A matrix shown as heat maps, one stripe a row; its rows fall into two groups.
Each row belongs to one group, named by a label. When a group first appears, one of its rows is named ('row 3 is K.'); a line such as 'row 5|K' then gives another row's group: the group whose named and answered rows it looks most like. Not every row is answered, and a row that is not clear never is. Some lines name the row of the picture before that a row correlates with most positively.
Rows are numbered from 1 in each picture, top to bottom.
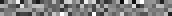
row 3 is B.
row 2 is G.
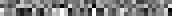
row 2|B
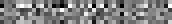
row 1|B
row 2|B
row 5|G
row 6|B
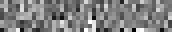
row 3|G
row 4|B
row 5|B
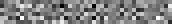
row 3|G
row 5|G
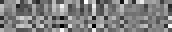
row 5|B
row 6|G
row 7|B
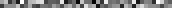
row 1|G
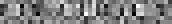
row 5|G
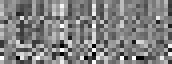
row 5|G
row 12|B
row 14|B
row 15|G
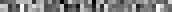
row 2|G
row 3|G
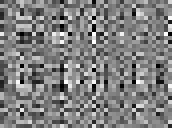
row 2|G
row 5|B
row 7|B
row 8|B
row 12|B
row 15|G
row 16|B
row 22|B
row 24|G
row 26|B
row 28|G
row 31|B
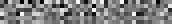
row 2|B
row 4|G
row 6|G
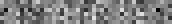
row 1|G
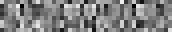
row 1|G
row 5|B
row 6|G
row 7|G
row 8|B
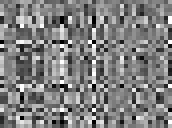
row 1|B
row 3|G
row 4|G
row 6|B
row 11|B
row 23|G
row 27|G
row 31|B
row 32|B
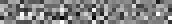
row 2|G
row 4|G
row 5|B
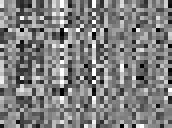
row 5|G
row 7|G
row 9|B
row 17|G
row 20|G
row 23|B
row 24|B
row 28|G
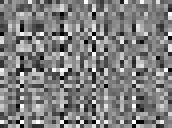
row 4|B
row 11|G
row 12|B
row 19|G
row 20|B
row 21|G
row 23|G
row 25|G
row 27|G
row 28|G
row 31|G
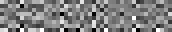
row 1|G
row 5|G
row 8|G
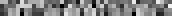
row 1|G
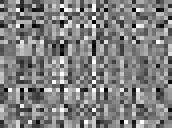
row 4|G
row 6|B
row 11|G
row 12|B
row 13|B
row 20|G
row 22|B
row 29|G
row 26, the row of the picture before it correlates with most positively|3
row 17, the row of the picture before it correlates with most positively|4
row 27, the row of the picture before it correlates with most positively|1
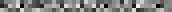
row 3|G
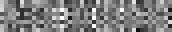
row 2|G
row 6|B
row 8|G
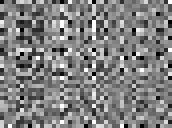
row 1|B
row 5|B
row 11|G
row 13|B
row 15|G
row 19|B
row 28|G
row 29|B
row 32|G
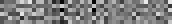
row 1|B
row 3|B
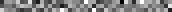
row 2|B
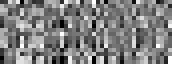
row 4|G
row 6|B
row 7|B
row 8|G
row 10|G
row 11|G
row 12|G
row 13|B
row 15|B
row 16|B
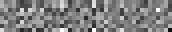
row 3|G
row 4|B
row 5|G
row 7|B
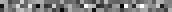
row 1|G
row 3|B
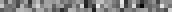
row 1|G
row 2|G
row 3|B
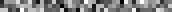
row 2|B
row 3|G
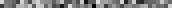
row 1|G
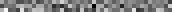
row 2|B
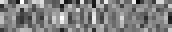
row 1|G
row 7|G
